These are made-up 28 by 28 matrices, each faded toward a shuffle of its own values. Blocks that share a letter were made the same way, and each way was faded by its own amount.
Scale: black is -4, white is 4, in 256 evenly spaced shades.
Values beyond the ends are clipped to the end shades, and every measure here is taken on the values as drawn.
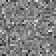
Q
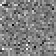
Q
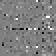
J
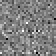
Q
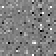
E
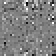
J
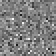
Q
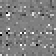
J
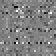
J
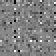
J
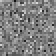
Q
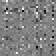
J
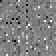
E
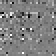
J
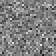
Q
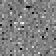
E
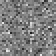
Q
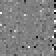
E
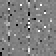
E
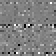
J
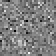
Q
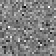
Q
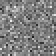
Q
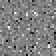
E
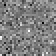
Q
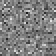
Q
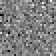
Q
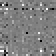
J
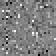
E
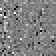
E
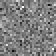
Q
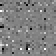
J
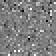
E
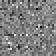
Q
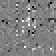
J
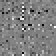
J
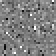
E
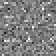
Q
